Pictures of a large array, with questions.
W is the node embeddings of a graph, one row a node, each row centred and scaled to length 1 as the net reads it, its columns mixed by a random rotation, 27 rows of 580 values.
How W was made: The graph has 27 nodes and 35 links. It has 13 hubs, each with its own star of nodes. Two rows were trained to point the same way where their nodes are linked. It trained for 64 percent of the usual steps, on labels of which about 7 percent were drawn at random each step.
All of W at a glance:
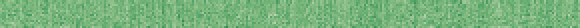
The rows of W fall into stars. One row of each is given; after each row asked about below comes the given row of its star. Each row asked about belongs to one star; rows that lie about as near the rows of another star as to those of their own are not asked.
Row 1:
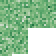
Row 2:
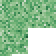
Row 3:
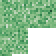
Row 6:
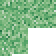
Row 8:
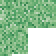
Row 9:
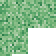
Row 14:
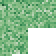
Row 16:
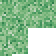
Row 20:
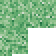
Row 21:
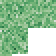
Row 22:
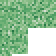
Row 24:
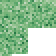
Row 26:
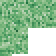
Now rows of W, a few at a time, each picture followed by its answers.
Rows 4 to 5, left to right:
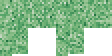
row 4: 20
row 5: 8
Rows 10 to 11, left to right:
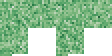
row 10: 26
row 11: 14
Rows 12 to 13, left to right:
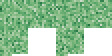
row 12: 9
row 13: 1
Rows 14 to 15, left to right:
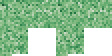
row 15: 2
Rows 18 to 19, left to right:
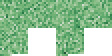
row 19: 21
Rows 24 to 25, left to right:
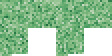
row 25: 21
